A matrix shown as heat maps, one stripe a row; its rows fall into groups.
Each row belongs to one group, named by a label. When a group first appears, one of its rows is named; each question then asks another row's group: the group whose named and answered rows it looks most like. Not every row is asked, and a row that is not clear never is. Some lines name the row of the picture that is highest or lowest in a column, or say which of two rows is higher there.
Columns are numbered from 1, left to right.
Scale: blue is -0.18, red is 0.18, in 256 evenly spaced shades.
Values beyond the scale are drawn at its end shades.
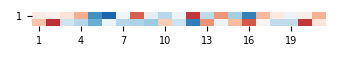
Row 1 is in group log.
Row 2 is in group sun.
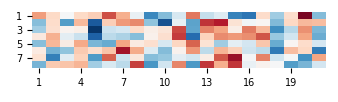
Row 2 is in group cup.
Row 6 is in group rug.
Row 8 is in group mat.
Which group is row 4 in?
sun
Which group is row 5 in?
log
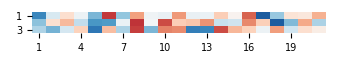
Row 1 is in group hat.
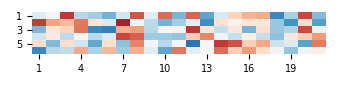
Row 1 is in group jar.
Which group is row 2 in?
rug
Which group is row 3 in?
log
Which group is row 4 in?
cup
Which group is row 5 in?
mat
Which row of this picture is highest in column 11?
6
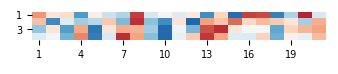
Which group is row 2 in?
mat
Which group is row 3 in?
cup
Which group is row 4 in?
cup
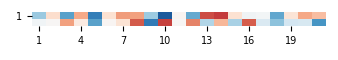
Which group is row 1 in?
cup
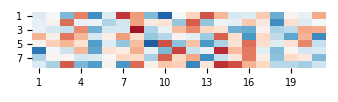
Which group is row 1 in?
cup
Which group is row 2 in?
jar
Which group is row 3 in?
log
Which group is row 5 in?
jar
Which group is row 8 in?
mat
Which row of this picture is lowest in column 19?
4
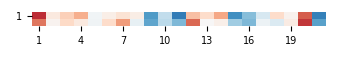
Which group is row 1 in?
rug
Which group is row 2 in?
rug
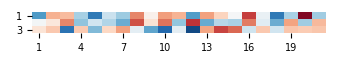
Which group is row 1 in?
sun
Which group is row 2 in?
jar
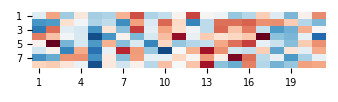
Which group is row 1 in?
log
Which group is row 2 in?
mat
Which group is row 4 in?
sun
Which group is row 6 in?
cup
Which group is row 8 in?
sun
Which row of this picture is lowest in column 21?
4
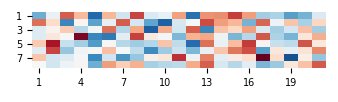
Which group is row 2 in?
cup
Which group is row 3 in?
jar
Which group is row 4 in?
log
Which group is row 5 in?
sun
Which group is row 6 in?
hat
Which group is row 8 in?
cup
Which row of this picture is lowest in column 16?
2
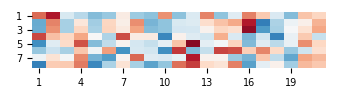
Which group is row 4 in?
rug
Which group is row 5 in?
log
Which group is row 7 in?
log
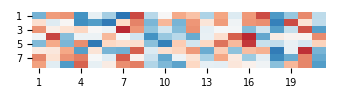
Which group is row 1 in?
jar
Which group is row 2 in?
jar
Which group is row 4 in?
hat
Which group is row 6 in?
jar
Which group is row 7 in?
rug
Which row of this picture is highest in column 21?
4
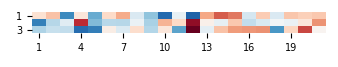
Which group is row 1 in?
cup
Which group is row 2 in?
log
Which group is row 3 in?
jar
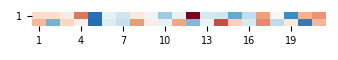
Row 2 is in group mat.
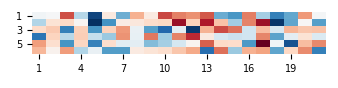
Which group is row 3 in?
cup
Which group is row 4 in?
log
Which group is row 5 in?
cup
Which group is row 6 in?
jar
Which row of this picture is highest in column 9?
4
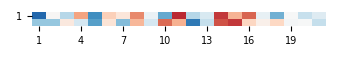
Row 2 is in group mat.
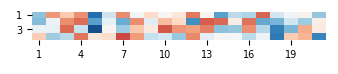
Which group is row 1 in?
log
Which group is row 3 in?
sun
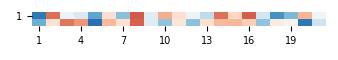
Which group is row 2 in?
mat
